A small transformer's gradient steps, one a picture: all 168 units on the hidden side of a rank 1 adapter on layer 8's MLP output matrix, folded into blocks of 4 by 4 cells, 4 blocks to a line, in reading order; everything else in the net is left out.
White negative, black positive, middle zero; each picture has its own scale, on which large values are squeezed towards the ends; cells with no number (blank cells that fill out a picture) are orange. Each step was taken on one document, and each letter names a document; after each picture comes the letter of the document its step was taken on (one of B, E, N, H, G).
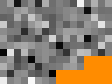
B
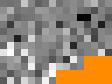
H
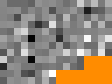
B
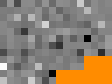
B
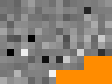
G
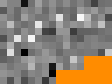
H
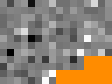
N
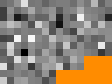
H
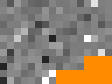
N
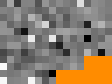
B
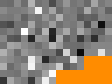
N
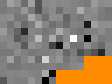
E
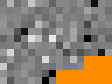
N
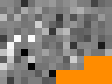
H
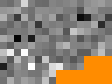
H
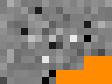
E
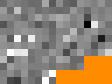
G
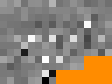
G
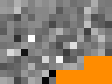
G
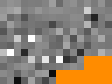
G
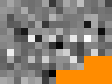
E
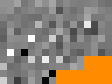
G
